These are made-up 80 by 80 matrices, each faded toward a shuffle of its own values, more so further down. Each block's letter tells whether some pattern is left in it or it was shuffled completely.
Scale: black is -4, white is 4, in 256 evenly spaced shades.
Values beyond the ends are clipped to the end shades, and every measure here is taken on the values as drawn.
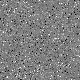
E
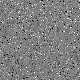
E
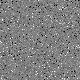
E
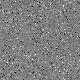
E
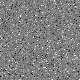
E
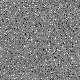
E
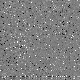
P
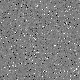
E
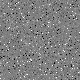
E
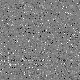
P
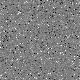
E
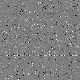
P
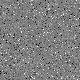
E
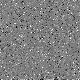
P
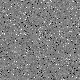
E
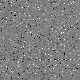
P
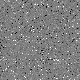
P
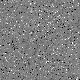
E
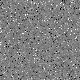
E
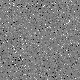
E
